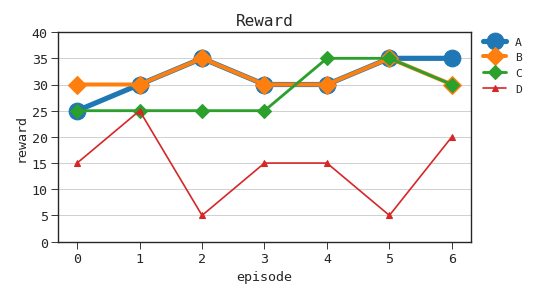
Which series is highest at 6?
A
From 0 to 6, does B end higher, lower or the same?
the same
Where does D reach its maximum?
1
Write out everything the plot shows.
Title: Reward
x-axis: episode, ticks 0 1 2 3 4 5 6
y-axis: reward, ticks 0 5 10 15 20 25 30 35 40
Legend: A, B, C, D
Values:
A: 25 30 35 30 30 35 35
B: 30 30 35 30 30 35 30
C: 25 25 25 25 35 35 30
D: 15 25 5 15 15 5 20
